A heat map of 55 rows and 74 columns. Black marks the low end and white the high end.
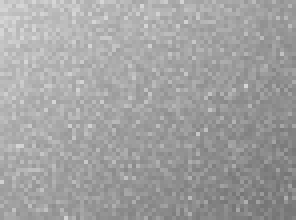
Grain: fine. Histogram: bell-shaped. Stripes: none. Slope: up to the top left. Ninth with the lowest average: bottom right. Ninth with the highest average: top left.
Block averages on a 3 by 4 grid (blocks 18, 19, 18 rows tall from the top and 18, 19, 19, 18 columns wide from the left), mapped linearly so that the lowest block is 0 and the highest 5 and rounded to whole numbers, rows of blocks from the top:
5432 | 4321 | 3210
